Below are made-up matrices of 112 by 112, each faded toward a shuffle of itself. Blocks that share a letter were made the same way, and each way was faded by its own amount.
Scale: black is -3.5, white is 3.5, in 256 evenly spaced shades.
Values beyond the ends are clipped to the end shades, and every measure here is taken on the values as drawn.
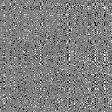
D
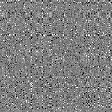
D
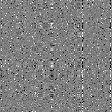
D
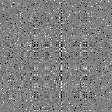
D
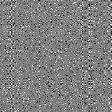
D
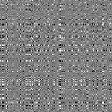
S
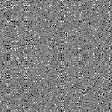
D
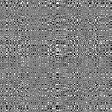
S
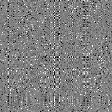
D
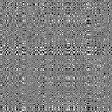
S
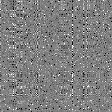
D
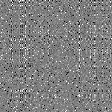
D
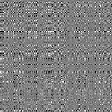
S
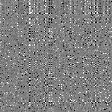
D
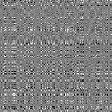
S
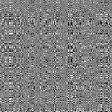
S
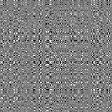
S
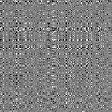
S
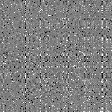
D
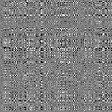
S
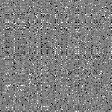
D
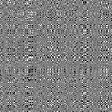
S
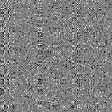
D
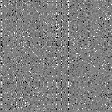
D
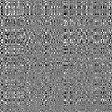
S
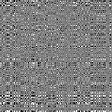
S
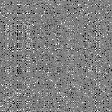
D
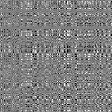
S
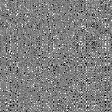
D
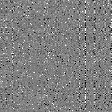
D
